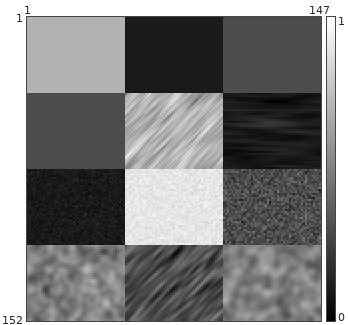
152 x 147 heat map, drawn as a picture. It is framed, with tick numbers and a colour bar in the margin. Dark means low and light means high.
It is made of 4 by 3 panels. Panel 1,1: high, flat. Panel 1,2: very low, flat. Panel 1,3: low, flat. Panel 2,1: low, flat. Panel 2,2: high, slanting up to the right. Panel 2,3: very low, streaked across, faint in contrast. Panel 3,1: very low, fine-grained, faint in contrast. Panel 3,2: very high, fine-grained, faint in contrast. Panel 3,3: low, fine-grained. Panel 4,1: middling, blotchy. Panel 4,2: low, slanting up to the right. Panel 4,3: middling, blotchy.
